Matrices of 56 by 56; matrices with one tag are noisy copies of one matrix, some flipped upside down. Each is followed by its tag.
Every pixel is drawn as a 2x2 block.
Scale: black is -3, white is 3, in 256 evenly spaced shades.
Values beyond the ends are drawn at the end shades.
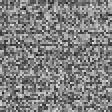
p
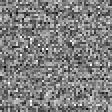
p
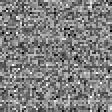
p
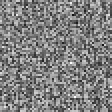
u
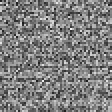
p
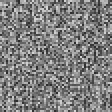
u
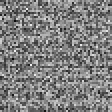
p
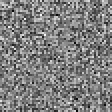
u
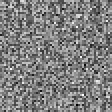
u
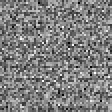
p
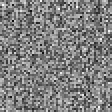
u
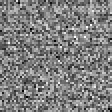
p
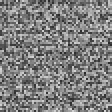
p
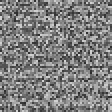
p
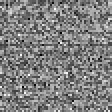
p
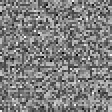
p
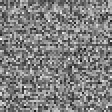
p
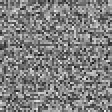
p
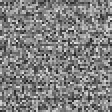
p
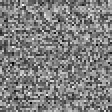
p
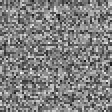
p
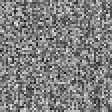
u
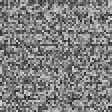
p
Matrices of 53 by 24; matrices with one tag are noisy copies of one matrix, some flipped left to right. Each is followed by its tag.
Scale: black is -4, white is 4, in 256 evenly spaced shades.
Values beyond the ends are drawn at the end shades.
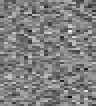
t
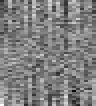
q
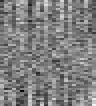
q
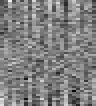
q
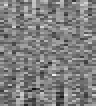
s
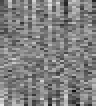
q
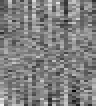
q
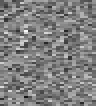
t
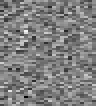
t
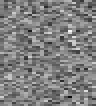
t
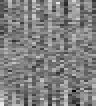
q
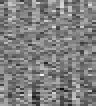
s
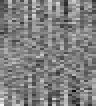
q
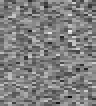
t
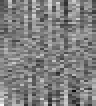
q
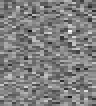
t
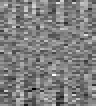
s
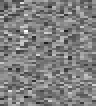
t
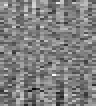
s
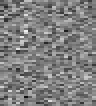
t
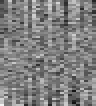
q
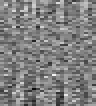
s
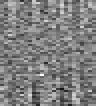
s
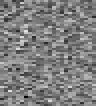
t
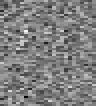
t
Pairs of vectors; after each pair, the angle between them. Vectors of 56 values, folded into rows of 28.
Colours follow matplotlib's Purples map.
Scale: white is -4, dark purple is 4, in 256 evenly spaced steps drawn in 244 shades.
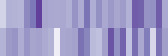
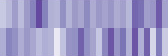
nearly parallel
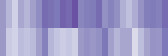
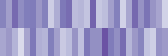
orthogonal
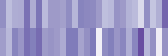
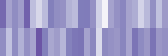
partly aligned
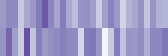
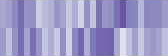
partly opposed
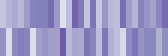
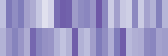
partly opposed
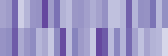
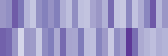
partly aligned
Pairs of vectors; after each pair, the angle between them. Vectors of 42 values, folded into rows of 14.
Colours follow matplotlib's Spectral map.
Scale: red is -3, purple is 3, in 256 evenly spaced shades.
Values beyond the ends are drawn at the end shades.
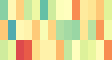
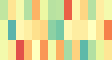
partly aligned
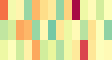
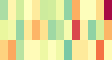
orthogonal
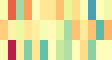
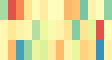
orthogonal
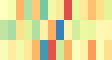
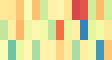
orthogonal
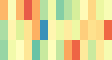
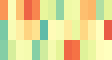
nearly parallel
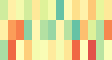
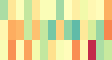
nearly parallel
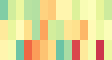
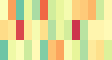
orthogonal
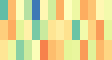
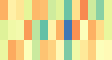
orthogonal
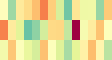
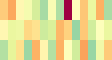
partly opposed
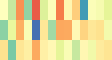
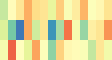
orthogonal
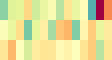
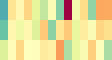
partly aligned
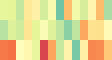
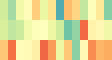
nearly parallel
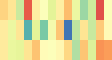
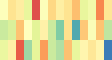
orthogonal
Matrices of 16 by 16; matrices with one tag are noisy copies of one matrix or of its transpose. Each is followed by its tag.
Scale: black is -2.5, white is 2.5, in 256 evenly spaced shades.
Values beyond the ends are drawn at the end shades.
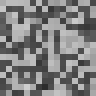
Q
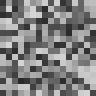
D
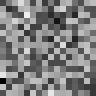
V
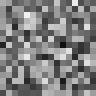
Q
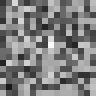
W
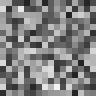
Q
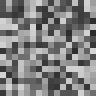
D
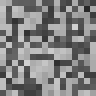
Q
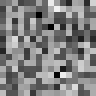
W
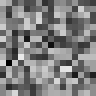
Q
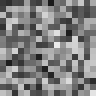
W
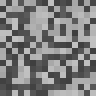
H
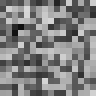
W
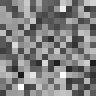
V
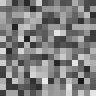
Q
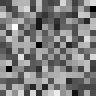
V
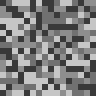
V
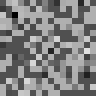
V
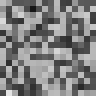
Q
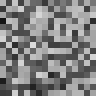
H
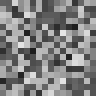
V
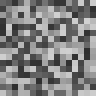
W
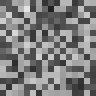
V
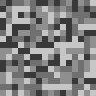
W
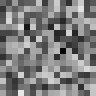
W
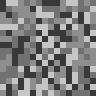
V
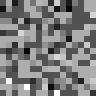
D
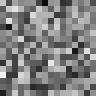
H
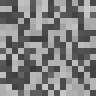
D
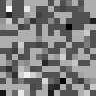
D
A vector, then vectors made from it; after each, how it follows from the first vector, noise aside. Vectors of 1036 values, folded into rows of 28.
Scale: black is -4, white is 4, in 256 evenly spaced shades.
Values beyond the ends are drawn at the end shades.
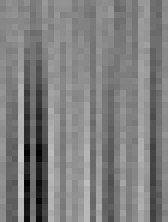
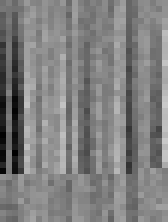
wrapped around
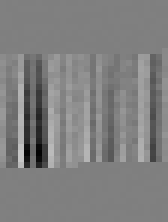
partly zeroed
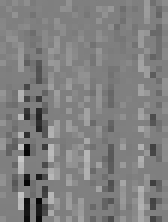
partly zeroed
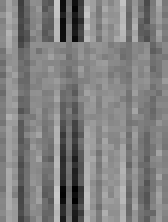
wrapped around
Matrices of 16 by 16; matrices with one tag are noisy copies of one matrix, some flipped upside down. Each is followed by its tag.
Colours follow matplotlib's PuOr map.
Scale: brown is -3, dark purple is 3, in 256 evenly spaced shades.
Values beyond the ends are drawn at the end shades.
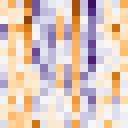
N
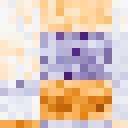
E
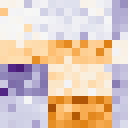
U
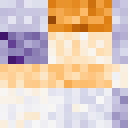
U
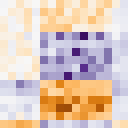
E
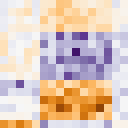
E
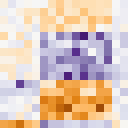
E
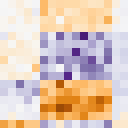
E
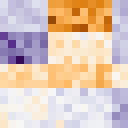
U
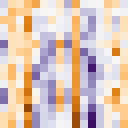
N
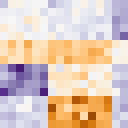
U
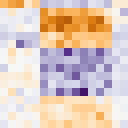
E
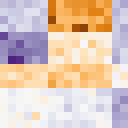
U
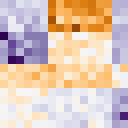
U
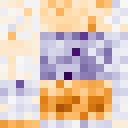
E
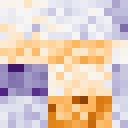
U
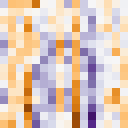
N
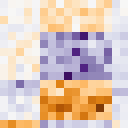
E
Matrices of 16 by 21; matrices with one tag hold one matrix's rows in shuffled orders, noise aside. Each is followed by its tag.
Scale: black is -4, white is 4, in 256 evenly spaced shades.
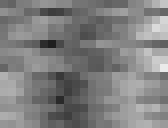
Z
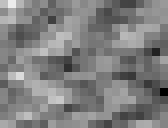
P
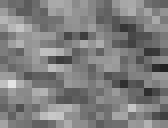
P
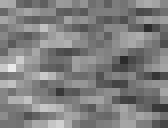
P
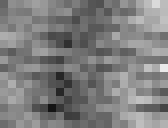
Z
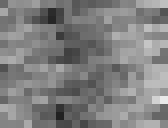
Z
